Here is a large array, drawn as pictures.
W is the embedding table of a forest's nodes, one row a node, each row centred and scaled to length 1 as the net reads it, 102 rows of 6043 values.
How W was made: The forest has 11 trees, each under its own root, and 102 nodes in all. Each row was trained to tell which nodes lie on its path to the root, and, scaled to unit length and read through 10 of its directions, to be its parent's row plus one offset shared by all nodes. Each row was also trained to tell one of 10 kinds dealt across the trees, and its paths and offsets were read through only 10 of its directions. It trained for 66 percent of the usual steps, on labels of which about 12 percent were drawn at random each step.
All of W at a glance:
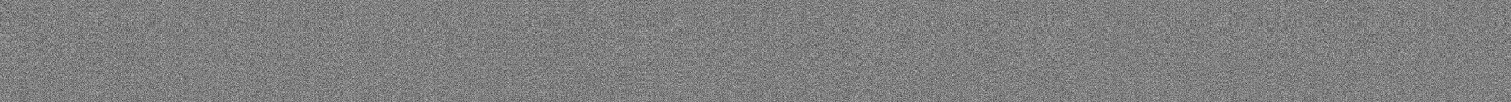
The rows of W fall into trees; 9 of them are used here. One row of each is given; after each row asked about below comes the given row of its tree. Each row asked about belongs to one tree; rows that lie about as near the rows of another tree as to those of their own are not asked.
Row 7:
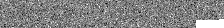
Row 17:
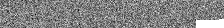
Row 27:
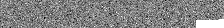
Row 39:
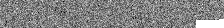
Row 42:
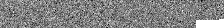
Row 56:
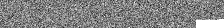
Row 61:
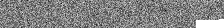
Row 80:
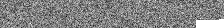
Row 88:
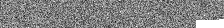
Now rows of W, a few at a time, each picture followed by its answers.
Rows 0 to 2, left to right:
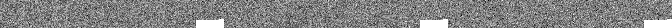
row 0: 17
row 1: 88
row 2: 56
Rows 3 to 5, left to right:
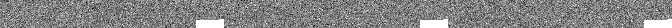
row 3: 17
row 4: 27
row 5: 39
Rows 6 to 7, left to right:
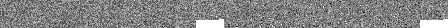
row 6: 88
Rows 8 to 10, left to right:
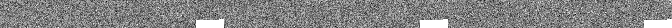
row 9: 17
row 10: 88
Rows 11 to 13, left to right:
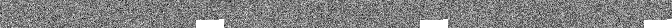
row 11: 56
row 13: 17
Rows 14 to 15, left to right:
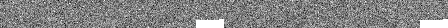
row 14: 42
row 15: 39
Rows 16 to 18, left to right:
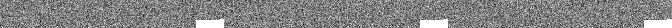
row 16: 61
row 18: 88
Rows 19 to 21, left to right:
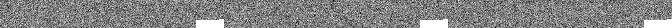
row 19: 17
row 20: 80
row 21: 27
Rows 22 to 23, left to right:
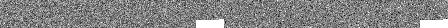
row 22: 42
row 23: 88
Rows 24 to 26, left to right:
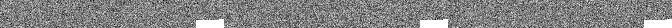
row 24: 88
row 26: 17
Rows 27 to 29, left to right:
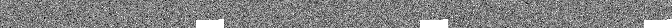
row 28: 56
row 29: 7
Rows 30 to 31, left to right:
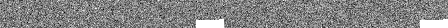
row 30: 7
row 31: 7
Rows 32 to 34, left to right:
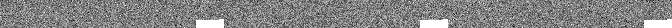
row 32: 61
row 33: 56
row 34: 42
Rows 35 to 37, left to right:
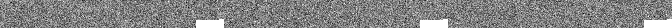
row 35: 7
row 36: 39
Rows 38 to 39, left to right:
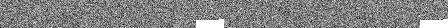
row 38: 39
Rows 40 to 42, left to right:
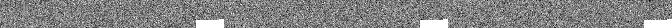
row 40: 17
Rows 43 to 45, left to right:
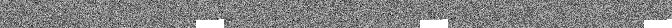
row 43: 7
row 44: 56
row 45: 88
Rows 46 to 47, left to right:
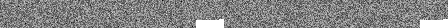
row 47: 39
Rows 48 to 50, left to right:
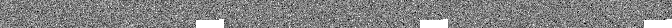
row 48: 88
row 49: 56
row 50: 17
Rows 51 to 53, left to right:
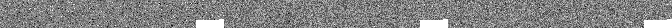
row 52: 88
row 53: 56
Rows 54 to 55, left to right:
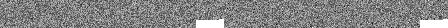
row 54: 27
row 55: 56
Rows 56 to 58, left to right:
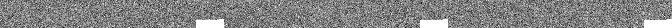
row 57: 7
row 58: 27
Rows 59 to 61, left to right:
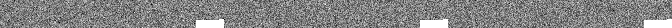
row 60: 88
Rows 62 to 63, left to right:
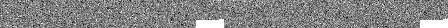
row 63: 42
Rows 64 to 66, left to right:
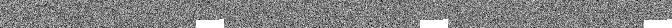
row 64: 42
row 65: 27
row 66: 39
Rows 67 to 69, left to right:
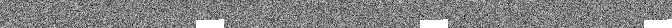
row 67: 56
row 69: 39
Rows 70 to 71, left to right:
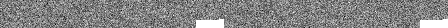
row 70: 80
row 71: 27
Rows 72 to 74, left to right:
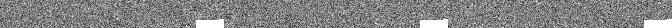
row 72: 7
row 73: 88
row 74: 17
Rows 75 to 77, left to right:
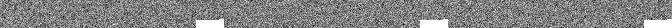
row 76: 56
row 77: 56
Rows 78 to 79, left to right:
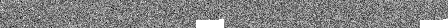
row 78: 7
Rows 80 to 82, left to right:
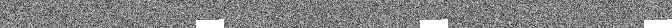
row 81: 17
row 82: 7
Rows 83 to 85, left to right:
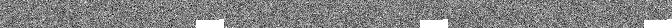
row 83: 39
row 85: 7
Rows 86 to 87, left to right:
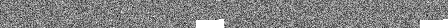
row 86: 80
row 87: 39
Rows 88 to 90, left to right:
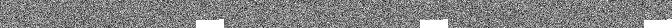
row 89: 56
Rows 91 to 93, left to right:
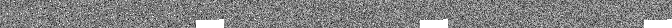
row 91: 17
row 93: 39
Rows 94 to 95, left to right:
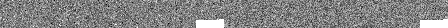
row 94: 17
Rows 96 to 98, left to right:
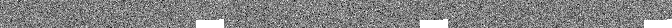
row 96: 88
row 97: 7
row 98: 39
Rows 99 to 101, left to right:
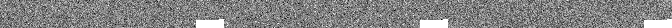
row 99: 7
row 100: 39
